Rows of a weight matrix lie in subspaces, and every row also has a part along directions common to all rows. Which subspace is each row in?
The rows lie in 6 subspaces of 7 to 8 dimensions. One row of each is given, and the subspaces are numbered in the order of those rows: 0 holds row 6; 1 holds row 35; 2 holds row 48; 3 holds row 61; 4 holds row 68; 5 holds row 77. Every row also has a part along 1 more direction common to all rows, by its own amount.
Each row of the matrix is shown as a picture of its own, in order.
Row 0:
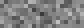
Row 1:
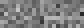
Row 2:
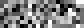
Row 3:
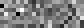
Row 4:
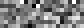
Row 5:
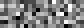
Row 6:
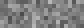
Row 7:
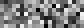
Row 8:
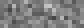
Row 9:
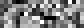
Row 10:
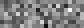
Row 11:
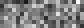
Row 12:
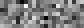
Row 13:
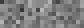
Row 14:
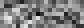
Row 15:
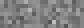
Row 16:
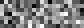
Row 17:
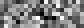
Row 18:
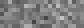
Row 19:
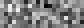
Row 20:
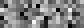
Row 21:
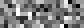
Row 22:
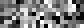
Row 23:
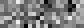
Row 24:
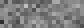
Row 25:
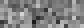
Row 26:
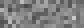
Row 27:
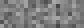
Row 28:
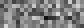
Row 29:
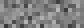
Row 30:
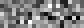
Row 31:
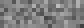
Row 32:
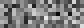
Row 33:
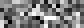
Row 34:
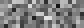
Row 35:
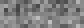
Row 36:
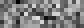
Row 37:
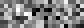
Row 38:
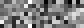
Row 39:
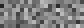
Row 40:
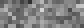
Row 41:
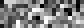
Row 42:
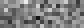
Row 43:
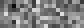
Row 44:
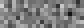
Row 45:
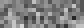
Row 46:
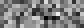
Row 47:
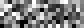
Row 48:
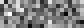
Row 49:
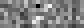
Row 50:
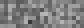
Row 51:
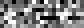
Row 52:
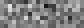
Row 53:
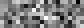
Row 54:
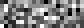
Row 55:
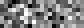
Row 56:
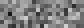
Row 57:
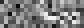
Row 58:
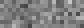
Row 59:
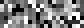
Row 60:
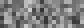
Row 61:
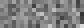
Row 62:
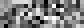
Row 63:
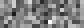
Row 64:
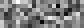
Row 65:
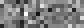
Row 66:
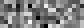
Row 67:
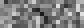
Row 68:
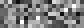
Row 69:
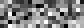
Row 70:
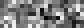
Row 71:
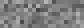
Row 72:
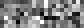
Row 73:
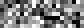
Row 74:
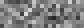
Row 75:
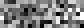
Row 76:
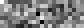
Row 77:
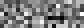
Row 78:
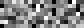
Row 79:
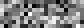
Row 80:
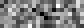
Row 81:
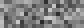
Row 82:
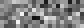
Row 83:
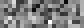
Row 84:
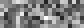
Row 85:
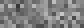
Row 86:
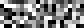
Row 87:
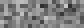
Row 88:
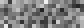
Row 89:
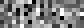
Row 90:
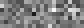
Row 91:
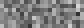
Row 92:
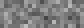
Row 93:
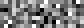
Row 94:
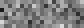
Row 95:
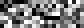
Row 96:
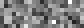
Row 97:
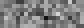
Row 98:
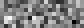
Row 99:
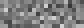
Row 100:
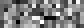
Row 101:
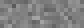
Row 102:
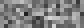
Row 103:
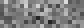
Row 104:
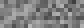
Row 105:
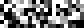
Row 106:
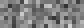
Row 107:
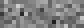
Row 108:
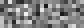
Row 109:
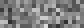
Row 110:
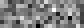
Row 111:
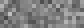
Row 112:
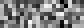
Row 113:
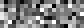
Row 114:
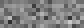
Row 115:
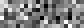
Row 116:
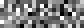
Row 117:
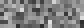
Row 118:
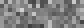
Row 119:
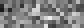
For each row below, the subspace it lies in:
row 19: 0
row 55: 5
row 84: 5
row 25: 0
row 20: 0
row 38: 3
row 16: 2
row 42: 1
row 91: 3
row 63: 1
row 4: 3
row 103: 1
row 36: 4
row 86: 0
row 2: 1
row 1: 5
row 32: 2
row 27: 4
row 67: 3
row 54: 4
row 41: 3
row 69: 4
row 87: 2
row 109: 0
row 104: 3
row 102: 5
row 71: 4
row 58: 3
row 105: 4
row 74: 5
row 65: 5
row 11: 0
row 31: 3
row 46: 2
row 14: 1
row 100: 4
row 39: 5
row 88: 4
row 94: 2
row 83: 1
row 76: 5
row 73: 2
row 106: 0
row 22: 3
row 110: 3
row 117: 2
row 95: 5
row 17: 4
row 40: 4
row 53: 4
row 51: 4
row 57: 2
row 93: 4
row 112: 2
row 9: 5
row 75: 3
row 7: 4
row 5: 2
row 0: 3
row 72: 5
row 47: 5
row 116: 5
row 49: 0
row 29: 1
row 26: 0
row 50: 2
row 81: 3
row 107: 1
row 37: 2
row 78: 3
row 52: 0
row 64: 4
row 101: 0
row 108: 5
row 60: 1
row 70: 5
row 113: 1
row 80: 3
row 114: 2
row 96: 1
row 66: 0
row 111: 5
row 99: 5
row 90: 3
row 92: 1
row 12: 0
